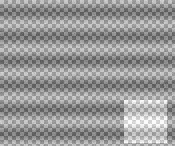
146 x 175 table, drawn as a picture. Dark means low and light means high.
Stripes: horizontal, repeating 6 times. Ninth with the highest average: bottom right. Odd patch: higher, in the bottom right.
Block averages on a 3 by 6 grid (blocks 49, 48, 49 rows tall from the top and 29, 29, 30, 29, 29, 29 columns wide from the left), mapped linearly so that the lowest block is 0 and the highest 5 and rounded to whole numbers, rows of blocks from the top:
000000
000000
000055
